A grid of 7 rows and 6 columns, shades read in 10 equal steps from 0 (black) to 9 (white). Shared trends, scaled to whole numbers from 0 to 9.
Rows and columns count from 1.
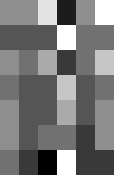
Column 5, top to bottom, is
5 4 4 3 3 2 2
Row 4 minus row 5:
-1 0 0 1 0 -1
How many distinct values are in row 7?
4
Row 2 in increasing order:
3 3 3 4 4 9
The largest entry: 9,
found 3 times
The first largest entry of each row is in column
6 4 6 4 4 1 4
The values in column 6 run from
2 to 9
